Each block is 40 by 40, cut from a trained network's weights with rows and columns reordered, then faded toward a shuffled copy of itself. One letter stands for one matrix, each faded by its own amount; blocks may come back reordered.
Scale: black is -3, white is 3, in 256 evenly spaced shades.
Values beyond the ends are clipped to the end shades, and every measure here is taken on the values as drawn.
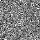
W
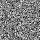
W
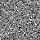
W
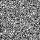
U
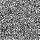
U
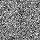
W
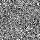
U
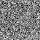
U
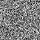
U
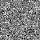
W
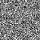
U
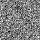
U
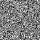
U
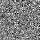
W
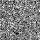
U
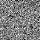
U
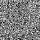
W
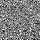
U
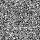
U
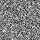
U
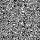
W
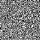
U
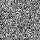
U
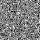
W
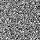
U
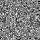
U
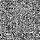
U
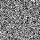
U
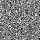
W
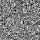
W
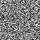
W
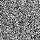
W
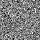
W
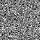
W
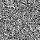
W
